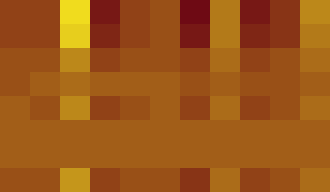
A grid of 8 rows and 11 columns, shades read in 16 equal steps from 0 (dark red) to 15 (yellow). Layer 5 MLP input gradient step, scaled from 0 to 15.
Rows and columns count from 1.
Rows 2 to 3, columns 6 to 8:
5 1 8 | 5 4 7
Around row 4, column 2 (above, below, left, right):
5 5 5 7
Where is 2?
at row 2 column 4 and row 2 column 9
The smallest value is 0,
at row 1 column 7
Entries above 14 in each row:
1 0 0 0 0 0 0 0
